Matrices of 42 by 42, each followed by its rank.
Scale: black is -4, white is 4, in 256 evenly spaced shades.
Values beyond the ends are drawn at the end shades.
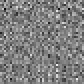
five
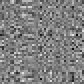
five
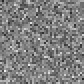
full rank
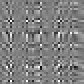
two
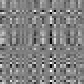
two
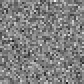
full rank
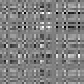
two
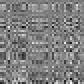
three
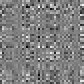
three
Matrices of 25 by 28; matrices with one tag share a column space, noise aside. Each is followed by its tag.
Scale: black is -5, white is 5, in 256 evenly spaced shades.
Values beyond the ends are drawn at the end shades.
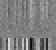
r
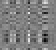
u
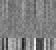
r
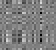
u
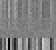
r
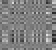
u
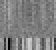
r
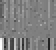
r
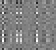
u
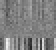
r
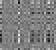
u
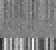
r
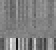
r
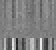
r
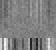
r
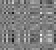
u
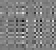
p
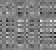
p
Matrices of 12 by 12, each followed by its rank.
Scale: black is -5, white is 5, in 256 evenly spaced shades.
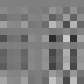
one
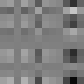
one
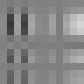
one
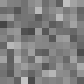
full rank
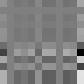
one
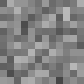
full rank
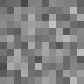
full rank
